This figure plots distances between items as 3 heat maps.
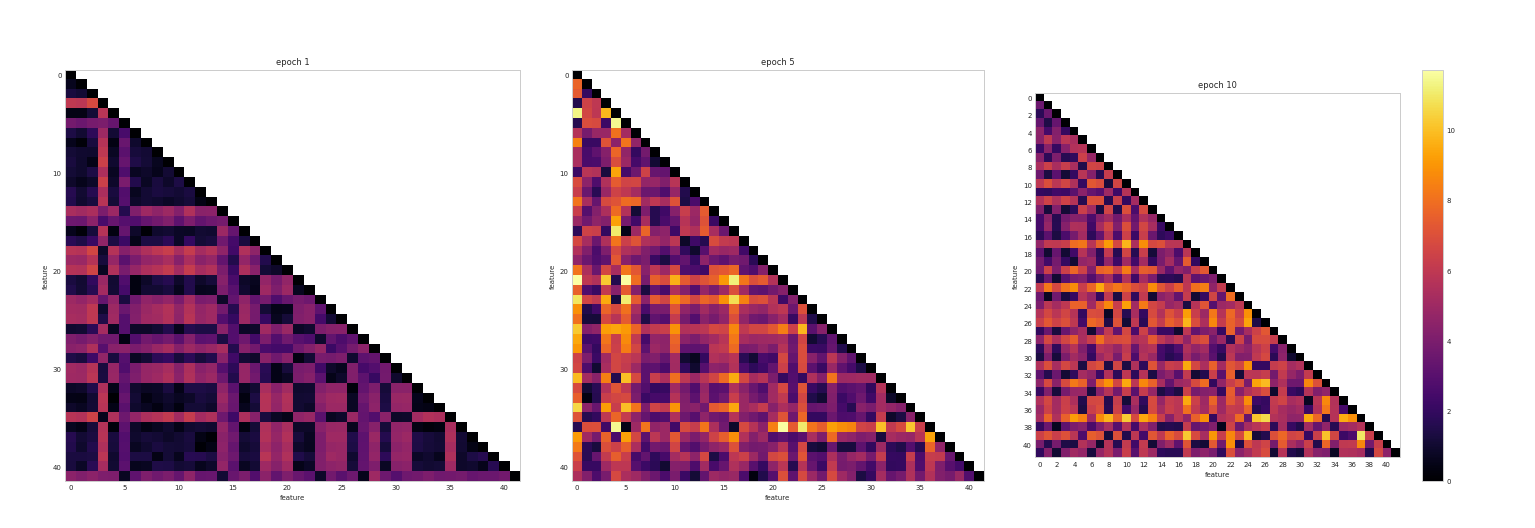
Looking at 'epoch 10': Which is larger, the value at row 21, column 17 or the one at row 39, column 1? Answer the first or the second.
the second
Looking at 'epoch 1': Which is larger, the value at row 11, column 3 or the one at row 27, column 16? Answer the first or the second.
the first
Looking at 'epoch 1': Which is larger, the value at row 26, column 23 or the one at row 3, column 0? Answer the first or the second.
the second
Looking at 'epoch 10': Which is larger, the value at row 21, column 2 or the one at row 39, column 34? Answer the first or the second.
the second
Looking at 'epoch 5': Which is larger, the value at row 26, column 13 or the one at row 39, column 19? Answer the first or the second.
the first
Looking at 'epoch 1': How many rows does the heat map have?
42
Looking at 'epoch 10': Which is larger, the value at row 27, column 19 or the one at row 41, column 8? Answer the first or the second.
the second
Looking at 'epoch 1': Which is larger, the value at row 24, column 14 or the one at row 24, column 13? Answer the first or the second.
the second
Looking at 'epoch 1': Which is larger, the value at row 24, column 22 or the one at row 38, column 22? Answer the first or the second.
the first
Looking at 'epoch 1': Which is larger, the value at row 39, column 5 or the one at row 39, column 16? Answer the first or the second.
the first
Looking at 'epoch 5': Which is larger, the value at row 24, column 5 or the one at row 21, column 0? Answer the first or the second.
the second
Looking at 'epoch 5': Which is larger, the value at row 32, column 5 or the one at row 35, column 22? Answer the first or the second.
the first
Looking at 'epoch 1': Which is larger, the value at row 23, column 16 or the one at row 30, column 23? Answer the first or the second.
the first
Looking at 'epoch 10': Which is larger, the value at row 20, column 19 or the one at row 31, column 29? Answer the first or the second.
the first
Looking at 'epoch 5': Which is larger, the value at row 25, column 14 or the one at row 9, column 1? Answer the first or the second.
the first
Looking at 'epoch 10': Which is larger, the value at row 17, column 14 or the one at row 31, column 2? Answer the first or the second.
the first
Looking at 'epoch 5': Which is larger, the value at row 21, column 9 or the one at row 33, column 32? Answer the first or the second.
the first
